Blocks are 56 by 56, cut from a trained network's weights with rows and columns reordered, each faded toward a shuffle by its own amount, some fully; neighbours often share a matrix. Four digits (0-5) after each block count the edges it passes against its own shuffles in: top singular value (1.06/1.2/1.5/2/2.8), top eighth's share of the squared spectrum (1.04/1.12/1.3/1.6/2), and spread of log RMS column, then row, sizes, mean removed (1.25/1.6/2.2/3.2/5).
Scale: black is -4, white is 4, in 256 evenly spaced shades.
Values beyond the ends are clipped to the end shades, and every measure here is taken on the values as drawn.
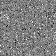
0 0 0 0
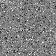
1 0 0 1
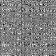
3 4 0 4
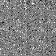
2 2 0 2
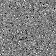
0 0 0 0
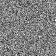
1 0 0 0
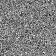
0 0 0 0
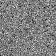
1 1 0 0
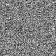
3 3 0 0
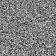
2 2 1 0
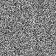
0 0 0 0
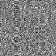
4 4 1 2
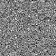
3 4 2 2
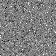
1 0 0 0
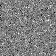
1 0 0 0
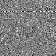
3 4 1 2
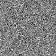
1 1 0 0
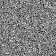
0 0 0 0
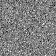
0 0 0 0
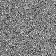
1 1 0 0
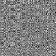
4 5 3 2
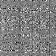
2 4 0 3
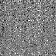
2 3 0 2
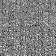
2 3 0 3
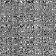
3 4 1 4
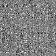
2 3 0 2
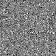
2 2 0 1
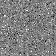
1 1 0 0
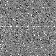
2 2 2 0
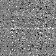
2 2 2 1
